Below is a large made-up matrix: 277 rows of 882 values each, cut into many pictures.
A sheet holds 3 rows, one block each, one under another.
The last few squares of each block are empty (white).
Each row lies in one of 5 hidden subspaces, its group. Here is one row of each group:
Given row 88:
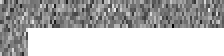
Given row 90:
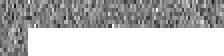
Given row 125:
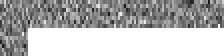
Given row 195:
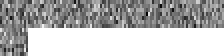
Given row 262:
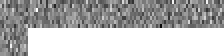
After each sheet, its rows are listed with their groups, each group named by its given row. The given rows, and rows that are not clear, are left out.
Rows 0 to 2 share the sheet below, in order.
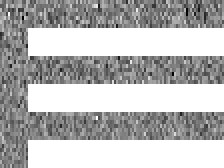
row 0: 262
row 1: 90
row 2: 262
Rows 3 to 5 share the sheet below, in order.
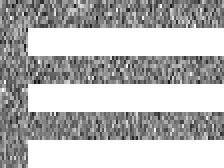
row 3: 195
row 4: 125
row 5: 88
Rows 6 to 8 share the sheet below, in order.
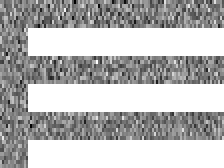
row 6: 125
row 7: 262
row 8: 262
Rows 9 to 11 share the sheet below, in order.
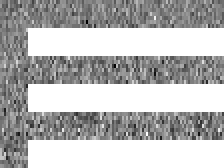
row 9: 88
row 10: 88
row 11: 195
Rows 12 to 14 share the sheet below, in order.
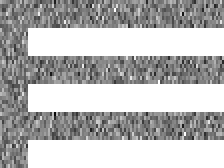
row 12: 88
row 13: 90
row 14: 88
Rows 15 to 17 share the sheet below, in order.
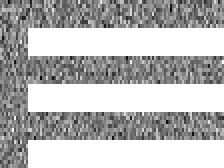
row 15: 125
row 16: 90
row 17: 90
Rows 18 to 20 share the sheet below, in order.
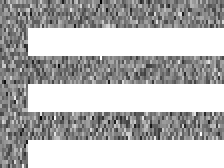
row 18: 125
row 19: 125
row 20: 88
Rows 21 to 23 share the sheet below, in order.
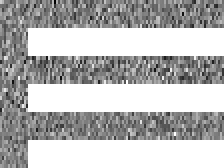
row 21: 88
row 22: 90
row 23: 90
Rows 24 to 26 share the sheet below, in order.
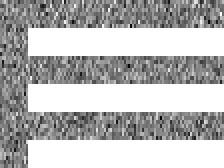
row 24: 90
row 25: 125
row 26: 195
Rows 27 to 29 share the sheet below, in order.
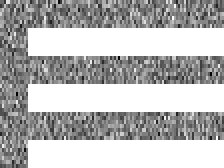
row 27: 262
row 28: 125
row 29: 125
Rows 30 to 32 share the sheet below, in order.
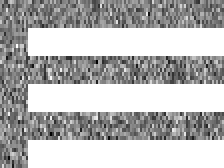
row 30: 195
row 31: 262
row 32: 262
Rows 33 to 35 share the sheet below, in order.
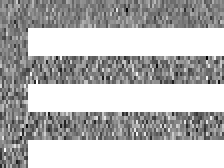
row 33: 88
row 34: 125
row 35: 262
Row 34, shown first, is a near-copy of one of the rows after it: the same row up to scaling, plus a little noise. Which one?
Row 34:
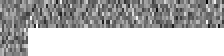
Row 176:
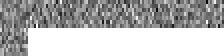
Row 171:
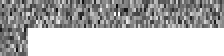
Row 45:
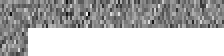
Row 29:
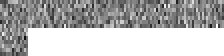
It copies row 176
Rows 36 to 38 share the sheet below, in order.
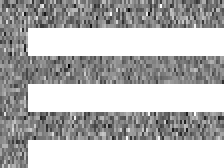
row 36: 195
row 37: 262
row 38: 90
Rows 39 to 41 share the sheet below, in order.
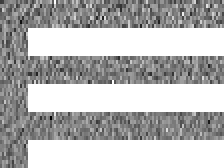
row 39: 88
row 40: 90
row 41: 88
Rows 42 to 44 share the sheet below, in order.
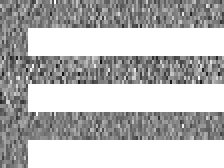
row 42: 88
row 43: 195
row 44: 88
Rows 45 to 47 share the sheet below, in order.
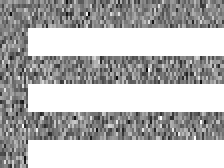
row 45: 125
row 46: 195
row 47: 195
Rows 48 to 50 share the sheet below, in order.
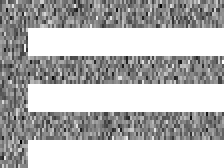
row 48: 195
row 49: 90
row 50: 90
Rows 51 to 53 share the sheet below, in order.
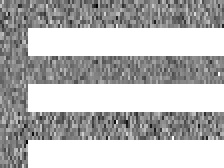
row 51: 262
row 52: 262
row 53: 88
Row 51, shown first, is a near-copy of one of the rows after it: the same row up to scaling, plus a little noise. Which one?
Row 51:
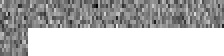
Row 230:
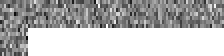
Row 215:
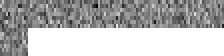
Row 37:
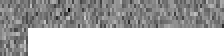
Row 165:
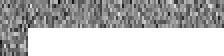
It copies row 215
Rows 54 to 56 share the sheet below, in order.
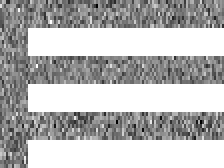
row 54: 262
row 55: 262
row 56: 195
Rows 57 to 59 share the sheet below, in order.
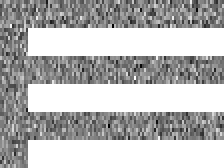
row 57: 90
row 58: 125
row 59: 90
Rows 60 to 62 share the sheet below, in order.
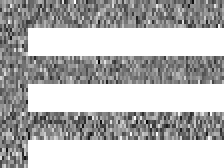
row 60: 125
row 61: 262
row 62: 125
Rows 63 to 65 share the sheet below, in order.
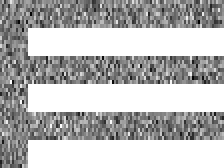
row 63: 195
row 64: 90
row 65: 262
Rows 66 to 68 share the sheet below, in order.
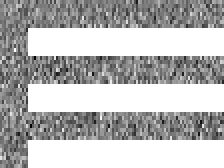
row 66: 88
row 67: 262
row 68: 195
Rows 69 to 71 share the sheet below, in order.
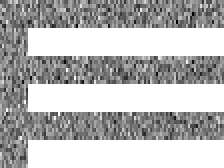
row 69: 125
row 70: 125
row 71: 262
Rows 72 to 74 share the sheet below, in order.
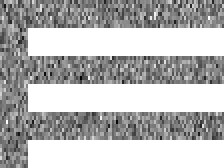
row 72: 90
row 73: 125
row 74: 195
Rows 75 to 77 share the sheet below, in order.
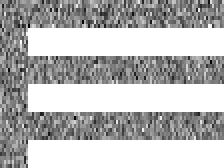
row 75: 125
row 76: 262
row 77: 195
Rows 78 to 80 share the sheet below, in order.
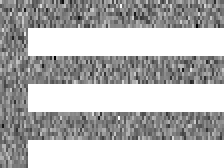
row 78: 125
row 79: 88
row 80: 125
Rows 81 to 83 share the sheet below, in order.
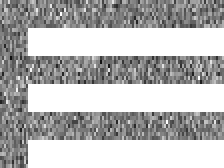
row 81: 262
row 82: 195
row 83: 195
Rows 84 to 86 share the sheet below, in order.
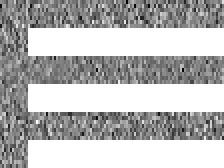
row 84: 125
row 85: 88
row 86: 262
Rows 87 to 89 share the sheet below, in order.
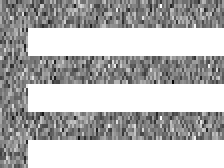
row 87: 195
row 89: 195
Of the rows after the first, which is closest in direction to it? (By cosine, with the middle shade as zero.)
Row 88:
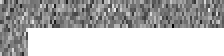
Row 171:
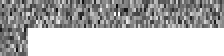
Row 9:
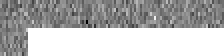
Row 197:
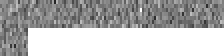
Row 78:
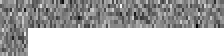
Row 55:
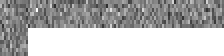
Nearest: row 9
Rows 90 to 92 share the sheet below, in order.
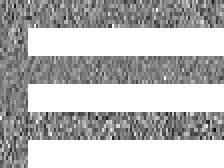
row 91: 88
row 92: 262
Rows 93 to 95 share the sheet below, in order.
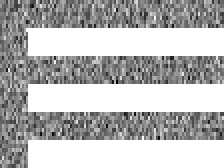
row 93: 88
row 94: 262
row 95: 90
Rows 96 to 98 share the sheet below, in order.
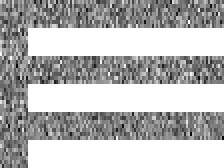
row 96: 262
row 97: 195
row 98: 262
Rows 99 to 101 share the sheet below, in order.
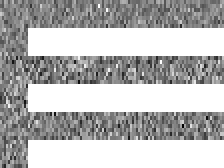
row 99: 125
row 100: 195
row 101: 88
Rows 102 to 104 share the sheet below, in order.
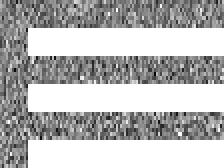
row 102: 195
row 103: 88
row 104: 125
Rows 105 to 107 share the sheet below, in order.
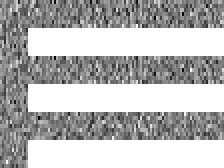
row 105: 88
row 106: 88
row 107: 125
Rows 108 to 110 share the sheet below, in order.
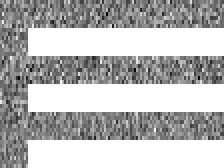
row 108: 90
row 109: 195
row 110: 88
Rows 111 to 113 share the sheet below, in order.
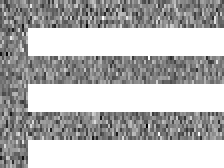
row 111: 125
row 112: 262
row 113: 195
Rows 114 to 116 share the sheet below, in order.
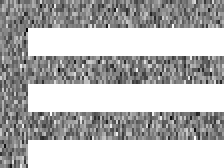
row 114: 88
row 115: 125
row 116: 195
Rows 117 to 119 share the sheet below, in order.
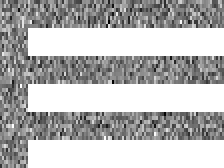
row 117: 125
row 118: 90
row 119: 90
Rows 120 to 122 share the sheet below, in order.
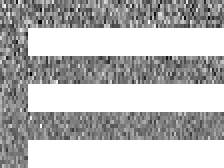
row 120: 90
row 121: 262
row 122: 125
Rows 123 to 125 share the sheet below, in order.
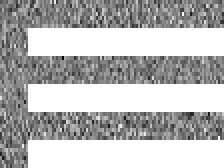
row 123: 88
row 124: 125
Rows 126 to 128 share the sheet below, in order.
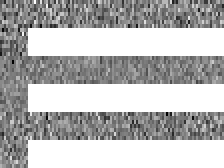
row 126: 262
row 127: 195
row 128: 262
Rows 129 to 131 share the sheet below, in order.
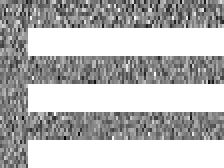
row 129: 125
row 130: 88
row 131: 90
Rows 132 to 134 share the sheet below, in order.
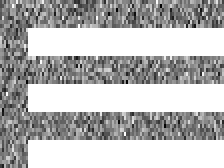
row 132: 195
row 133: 90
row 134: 125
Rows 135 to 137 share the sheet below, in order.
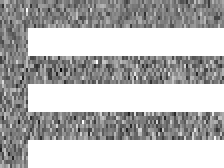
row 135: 125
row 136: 262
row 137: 125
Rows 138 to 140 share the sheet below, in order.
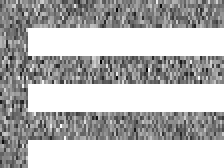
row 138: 195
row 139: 195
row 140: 262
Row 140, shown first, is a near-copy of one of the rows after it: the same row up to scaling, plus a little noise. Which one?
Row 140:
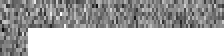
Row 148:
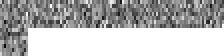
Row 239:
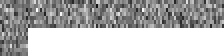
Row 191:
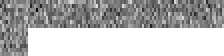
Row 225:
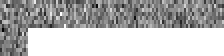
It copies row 225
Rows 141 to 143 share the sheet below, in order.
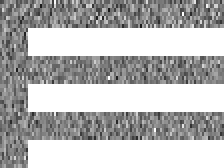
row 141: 88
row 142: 195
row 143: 88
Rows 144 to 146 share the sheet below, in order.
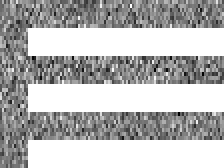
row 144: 195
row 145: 90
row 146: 125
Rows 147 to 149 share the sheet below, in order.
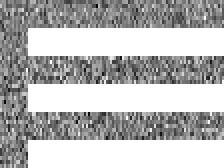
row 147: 262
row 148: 262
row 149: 90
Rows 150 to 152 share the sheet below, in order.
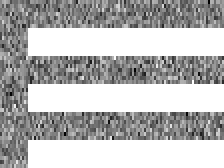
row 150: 125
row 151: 125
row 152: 90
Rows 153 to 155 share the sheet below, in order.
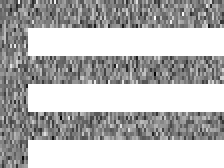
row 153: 88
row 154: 88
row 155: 125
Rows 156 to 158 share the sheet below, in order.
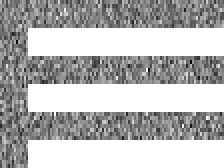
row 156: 262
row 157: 195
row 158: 88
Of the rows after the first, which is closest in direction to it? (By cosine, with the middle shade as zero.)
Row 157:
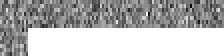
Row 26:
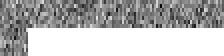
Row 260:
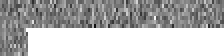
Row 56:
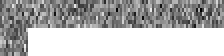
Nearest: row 260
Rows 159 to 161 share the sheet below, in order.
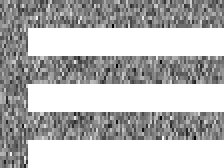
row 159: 90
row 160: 195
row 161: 195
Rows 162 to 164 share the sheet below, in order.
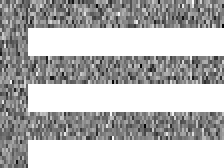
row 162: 262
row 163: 90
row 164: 90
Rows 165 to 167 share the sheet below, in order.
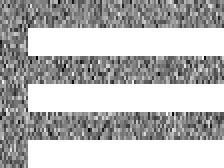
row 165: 262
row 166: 125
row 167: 262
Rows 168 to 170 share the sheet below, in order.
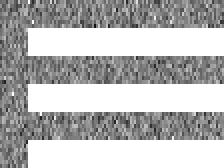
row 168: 88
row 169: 125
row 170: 88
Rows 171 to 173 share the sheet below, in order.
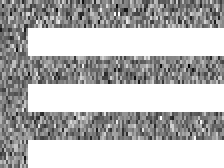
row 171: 125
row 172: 125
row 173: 195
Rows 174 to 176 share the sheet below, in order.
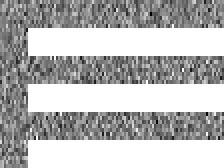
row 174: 88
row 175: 88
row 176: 125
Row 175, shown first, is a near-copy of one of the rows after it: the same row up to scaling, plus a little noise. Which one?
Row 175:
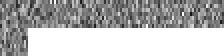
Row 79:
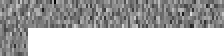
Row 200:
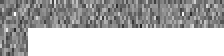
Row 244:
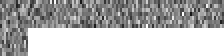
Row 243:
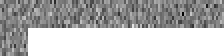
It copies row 244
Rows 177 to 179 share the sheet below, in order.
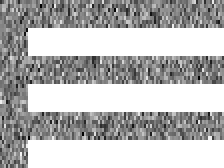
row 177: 88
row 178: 195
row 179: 125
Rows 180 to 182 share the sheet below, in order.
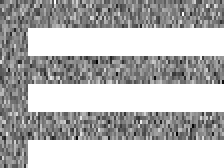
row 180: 88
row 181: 262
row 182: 125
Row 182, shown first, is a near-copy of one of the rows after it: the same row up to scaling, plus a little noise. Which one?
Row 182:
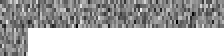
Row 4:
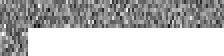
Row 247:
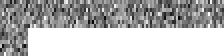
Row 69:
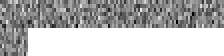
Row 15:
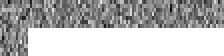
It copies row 69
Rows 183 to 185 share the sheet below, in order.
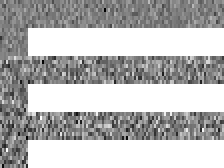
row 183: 90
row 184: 125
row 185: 90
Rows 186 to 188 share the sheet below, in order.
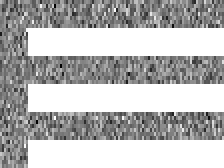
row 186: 88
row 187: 90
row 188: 262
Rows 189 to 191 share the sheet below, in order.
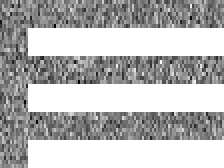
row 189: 125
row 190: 195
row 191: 262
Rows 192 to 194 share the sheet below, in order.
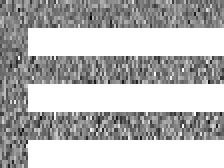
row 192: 262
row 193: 88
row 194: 88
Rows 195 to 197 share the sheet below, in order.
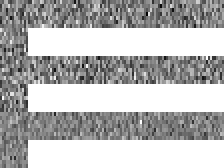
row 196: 125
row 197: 88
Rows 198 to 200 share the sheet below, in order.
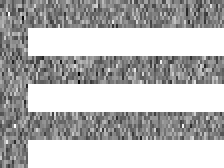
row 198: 262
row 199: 195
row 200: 88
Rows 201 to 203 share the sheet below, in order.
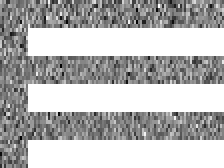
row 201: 262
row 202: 90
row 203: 262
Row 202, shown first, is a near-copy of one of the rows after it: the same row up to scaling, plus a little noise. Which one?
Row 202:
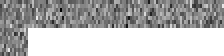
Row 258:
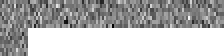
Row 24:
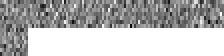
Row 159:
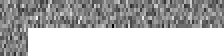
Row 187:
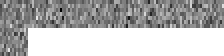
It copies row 187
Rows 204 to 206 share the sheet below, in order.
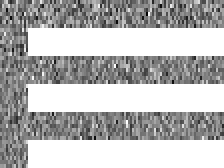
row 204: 195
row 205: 88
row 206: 88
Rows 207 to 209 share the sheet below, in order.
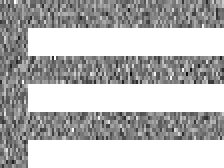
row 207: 125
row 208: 88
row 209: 125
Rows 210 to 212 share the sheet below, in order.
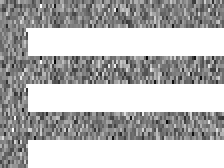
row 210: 88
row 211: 88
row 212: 90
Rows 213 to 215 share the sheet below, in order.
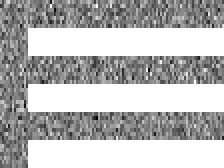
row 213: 262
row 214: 195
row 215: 262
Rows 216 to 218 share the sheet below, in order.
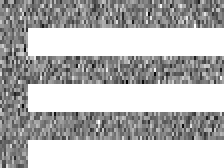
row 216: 195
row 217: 90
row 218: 88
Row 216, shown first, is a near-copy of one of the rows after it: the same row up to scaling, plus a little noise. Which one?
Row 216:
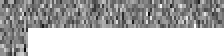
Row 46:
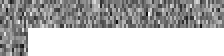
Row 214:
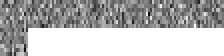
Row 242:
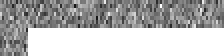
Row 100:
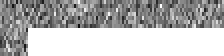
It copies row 214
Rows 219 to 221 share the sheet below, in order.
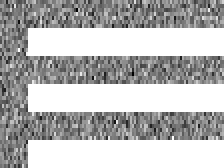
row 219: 90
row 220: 125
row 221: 88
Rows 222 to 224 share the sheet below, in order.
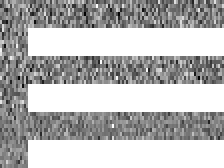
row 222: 262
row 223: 195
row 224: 90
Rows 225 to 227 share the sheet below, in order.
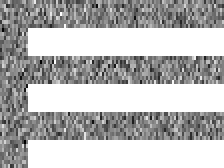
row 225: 262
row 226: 88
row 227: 125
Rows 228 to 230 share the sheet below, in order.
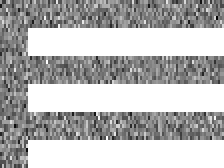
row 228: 262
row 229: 262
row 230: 262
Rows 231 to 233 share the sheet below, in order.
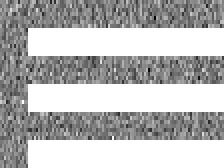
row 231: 88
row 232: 195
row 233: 90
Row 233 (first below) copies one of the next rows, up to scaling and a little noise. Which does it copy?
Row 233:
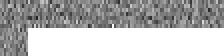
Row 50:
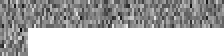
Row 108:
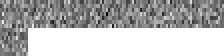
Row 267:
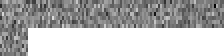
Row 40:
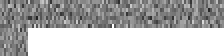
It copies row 40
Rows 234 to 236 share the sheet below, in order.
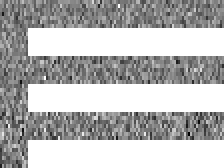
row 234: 125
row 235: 262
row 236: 262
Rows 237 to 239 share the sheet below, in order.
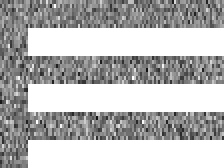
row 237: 262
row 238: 195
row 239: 262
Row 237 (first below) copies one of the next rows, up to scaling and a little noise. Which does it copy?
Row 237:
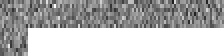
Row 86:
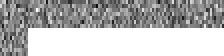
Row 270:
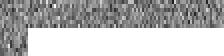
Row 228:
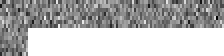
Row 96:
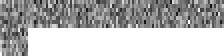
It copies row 270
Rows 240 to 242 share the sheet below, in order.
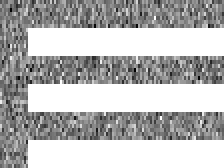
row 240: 88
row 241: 195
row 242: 195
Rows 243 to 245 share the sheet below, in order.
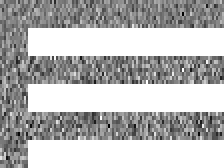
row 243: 88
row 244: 88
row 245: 195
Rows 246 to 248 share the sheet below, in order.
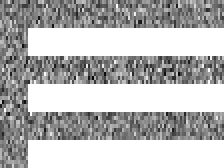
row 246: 125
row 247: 125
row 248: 262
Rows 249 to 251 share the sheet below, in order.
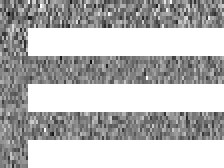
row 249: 90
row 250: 125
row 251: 262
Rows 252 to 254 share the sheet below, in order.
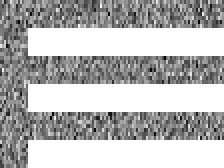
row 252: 195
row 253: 90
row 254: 262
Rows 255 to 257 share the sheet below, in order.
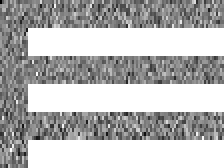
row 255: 88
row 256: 90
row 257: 125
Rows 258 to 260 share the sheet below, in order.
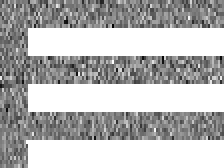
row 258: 90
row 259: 125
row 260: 88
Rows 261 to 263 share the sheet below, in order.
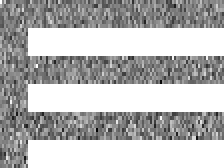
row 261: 262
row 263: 195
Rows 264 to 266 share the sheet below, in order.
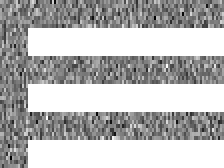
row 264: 88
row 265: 195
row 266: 262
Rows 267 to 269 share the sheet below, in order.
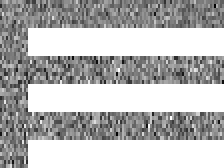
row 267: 90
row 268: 262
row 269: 195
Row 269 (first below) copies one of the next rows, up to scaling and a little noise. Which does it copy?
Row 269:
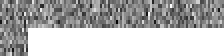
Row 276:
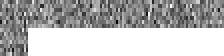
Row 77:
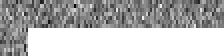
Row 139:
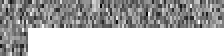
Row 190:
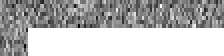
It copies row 276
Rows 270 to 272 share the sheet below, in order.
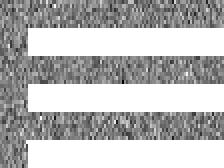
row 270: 262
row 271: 195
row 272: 88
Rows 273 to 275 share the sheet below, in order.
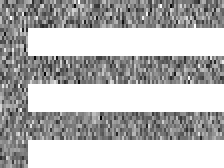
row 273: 195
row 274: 262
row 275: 195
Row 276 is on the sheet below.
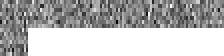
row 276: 195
